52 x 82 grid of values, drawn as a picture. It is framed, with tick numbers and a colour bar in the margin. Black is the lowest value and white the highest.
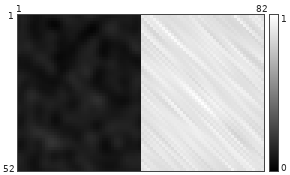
It is made of 1 by 2 panels. Panel 1,1: very low, blotchy, faint in contrast. Panel 1,2: very high, slanting down to the right, faint in contrast.
